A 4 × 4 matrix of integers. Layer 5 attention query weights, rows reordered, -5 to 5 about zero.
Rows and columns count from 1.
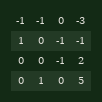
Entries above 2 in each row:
0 0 0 1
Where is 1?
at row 2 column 1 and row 4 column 2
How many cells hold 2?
1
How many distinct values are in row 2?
3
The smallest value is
-3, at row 1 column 4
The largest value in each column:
1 1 0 5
